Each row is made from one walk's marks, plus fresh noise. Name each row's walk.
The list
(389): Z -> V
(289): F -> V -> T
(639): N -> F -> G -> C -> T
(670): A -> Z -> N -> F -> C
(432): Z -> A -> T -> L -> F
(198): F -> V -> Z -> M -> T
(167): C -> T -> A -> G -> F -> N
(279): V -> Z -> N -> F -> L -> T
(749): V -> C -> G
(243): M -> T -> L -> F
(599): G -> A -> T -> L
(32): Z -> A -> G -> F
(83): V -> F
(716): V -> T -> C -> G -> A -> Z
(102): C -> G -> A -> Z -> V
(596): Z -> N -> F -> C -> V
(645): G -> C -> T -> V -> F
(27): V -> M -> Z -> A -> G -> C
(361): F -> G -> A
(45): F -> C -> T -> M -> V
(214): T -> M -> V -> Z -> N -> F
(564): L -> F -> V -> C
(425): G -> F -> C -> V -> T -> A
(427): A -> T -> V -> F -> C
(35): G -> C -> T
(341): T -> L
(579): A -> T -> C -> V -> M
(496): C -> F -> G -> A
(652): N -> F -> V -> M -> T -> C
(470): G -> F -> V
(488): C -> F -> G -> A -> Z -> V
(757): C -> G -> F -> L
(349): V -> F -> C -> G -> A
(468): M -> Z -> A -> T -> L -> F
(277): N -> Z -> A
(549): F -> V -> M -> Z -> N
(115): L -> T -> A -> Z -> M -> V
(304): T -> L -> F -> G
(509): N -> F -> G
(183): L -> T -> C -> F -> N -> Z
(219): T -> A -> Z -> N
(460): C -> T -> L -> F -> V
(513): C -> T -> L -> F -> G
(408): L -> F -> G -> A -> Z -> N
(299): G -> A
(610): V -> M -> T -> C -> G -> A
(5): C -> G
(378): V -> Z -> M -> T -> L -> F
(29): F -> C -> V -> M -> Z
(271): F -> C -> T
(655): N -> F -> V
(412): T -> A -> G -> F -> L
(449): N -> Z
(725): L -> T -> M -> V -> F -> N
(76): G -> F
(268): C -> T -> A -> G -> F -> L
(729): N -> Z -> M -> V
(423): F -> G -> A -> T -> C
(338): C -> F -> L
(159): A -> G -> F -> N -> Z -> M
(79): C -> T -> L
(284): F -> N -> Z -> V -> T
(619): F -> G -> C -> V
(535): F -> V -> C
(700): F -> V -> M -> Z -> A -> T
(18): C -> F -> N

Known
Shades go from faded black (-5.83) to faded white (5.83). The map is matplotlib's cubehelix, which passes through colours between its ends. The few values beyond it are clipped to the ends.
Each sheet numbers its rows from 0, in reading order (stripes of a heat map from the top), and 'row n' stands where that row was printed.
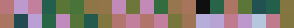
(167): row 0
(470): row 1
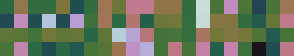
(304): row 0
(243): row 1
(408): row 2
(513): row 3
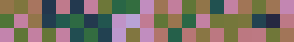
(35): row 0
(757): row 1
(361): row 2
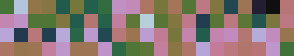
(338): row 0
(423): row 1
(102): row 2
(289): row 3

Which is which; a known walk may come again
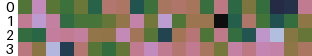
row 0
(79)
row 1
(167)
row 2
(449)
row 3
(619)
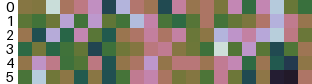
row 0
(655)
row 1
(159)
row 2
(470)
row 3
(304)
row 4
(564)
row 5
(338)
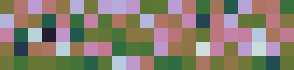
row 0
(596)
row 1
(425)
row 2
(749)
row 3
(389)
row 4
(408)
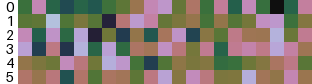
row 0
(513)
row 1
(509)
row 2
(299)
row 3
(102)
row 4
(219)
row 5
(645)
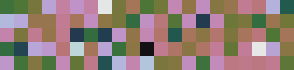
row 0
(284)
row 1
(427)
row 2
(361)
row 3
(729)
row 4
(488)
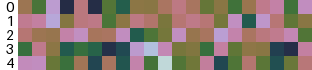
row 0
(5)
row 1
(535)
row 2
(289)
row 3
(757)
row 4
(423)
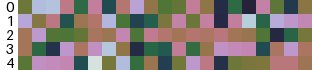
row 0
(18)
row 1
(610)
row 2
(460)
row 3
(115)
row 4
(652)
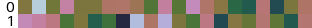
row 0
(271)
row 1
(496)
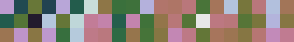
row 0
(716)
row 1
(378)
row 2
(45)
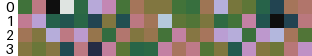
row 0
(468)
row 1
(268)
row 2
(83)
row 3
(35)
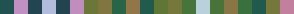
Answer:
(243)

